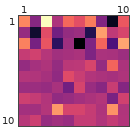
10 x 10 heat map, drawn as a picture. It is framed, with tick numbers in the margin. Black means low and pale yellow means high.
Slope: none. Seam: horizontal, 30% of the way down, the bottom part calmer. Average level on the scale: 50%. Calmest part: middle left. Ninth with the lowest average: top middle.
